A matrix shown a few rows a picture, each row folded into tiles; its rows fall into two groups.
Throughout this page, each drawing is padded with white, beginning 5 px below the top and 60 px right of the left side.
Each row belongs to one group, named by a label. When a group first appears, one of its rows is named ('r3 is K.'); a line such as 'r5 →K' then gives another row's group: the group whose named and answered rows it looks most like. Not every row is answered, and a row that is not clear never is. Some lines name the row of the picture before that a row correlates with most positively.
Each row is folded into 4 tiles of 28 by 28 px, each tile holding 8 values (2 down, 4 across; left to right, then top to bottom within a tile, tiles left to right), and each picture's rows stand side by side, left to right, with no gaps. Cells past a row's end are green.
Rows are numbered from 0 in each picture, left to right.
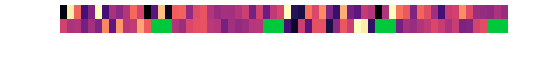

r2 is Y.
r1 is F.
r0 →F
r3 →F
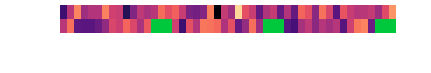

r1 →F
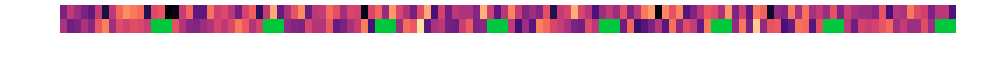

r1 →F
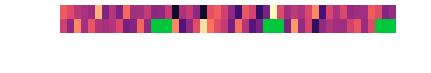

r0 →F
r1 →F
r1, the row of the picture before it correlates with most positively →1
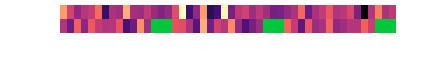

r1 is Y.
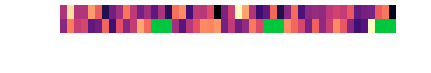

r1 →F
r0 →F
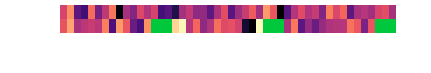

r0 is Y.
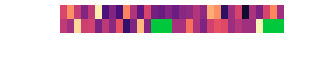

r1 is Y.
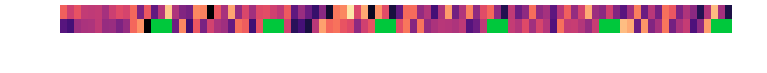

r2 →F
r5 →Y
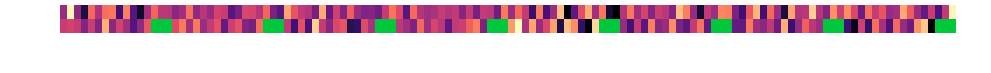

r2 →F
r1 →Y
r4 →Y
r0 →Y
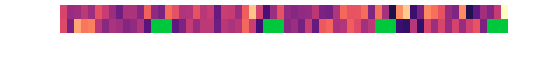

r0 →F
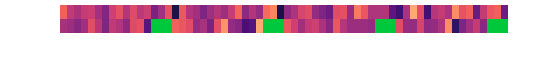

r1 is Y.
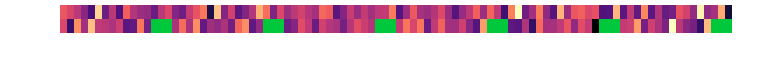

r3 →Y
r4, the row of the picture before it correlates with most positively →0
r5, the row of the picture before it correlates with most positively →1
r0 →F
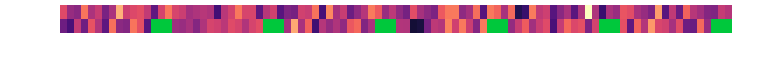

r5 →F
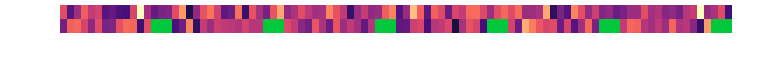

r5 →Y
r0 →Y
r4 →F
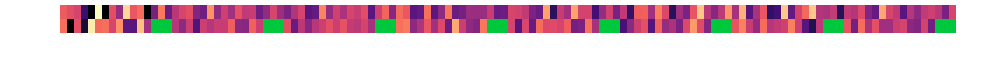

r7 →F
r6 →Y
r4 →F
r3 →Y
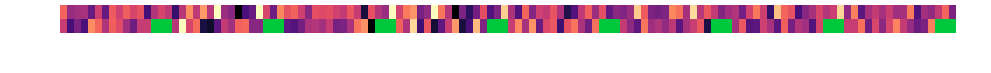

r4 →Y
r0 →F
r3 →F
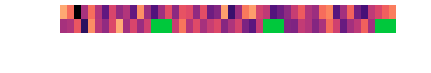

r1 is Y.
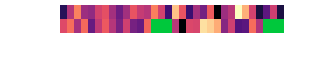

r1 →F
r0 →Y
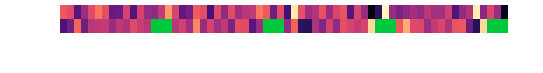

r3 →Y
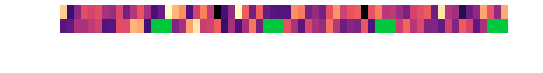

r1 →F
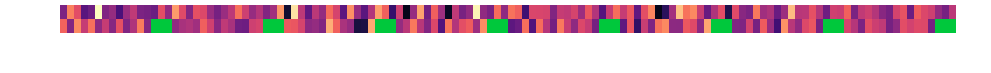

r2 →Y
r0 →F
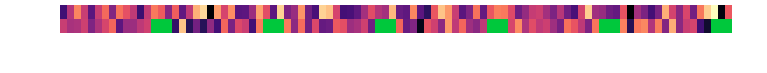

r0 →Y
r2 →F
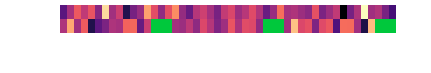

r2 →Y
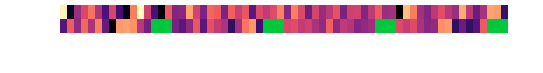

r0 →Y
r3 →Y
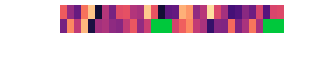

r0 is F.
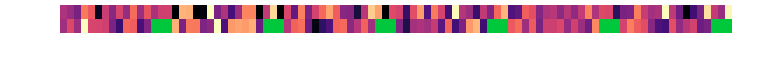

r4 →Y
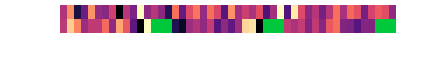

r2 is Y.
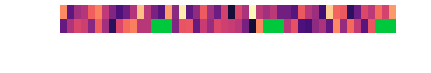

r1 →Y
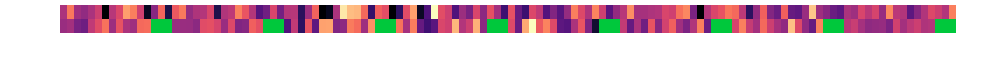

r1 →F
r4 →F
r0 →F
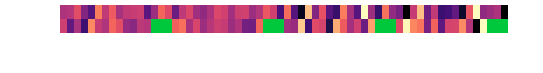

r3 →Y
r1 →Y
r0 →F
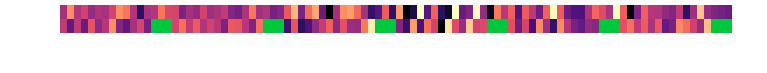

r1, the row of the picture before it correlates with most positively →3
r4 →F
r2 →F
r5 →Y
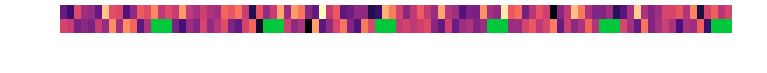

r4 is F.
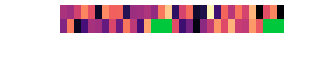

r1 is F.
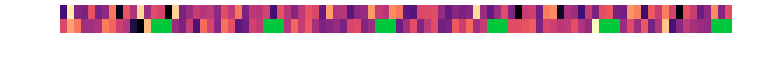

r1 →F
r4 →Y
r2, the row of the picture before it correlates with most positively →0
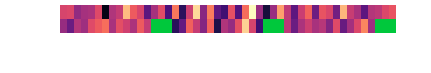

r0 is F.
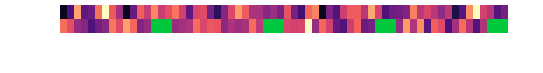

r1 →F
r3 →Y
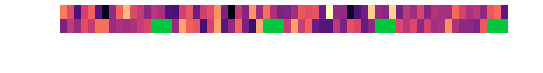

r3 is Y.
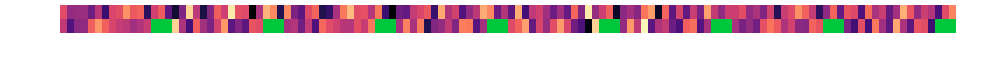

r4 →Y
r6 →F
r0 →F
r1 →Y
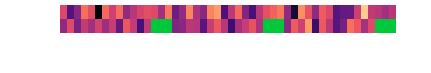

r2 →Y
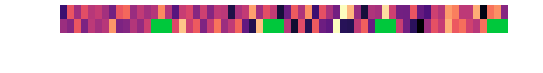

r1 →Y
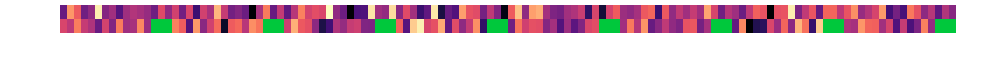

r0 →F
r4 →F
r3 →F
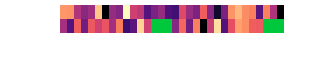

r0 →F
